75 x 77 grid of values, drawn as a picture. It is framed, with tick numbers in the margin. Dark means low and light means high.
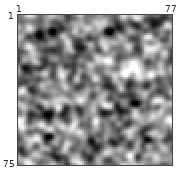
Mirror symmetry: none. Average level on the scale: 50%. Lone odd cells: none. Histogram: bell-shaped. Slope: none. Grain: blotchy. Ninth with the lowest average: top left. Seam: none.
